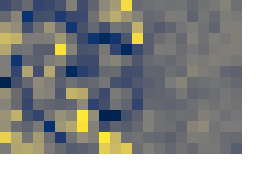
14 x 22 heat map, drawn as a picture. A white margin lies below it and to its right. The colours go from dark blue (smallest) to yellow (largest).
A vertical seam about 60% of the way across splits the table, and the right part is calmer. No regular stripes run through it. The halves do not mirror each other.
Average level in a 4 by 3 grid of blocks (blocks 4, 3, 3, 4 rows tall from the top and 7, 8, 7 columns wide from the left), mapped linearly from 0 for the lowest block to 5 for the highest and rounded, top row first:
2 3 4 / 3 0 4 / 2 1 3 / 5 5 3
